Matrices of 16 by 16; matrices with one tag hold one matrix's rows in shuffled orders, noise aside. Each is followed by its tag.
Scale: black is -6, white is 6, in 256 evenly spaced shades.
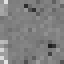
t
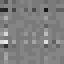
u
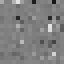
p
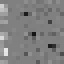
t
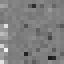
t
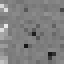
t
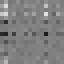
u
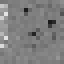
t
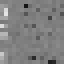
t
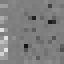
t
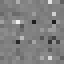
p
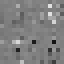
p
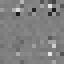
p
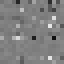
p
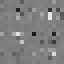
p
